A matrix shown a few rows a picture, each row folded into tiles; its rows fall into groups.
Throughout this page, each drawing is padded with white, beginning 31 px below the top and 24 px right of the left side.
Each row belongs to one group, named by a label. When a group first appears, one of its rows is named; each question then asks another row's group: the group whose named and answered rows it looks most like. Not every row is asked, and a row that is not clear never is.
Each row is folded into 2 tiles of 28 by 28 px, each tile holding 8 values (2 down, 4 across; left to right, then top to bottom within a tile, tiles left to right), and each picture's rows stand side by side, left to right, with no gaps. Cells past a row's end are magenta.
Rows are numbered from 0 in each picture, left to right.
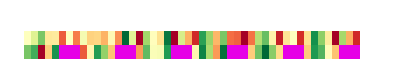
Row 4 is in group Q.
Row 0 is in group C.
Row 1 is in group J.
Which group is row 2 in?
C
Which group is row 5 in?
Q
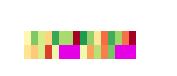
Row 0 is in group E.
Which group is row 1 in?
E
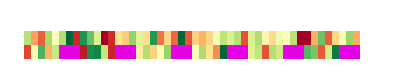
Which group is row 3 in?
C
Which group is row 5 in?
C
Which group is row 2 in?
C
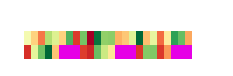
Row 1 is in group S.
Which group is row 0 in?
J
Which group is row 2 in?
E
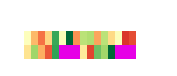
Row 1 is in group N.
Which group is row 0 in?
C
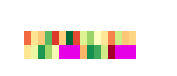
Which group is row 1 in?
Q
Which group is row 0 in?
J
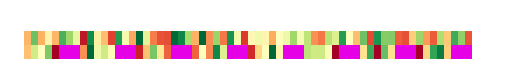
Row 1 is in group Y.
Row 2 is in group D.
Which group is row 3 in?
Y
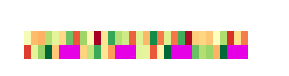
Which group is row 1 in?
E
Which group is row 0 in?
J
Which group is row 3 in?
C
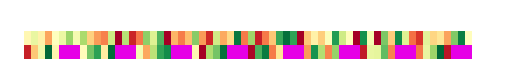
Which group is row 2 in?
N
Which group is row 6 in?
D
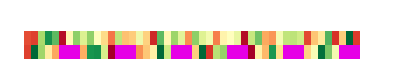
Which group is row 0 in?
S
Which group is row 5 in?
J
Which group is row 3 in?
C
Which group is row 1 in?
Q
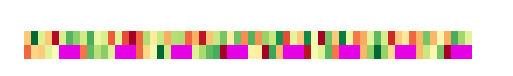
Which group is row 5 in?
D
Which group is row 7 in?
Y
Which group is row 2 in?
Y
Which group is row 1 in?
Q
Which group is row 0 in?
Y
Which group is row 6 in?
Q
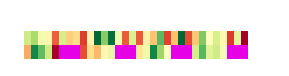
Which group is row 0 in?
Q
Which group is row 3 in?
C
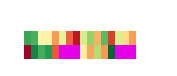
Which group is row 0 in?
Q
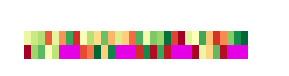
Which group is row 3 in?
Y
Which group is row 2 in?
S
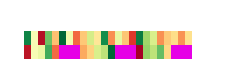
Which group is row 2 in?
Q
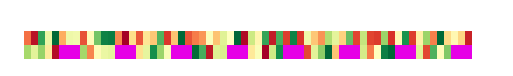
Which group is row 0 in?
S
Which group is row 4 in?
C
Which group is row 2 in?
J
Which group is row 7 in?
N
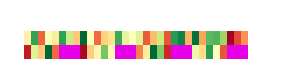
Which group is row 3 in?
S
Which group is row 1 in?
D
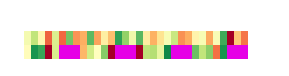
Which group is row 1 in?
Y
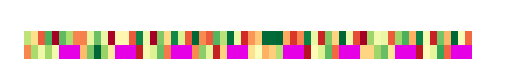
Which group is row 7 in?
D
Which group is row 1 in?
Q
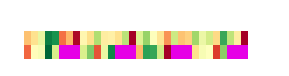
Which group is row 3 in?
E
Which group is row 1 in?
C
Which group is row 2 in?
Q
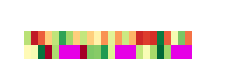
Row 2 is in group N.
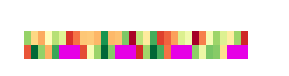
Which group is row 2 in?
Q
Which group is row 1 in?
J
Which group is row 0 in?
E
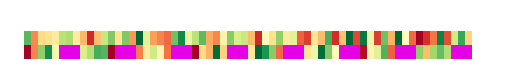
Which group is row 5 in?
J
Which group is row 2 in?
D
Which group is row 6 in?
D
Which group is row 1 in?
J
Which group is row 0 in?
D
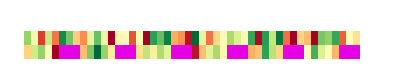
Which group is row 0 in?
D
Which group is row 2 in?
S
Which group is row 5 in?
S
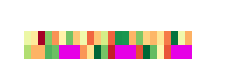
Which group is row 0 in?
N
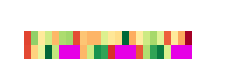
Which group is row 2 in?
Q
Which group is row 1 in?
J
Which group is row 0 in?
Y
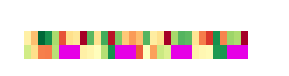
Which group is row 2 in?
Y
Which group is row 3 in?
N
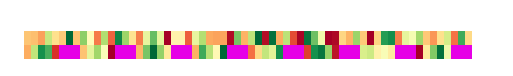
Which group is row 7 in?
J
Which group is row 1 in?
D
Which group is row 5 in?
Q
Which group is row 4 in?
N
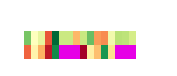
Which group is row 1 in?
Y
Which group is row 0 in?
E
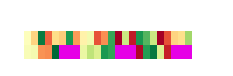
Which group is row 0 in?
C
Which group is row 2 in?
Q
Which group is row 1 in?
C
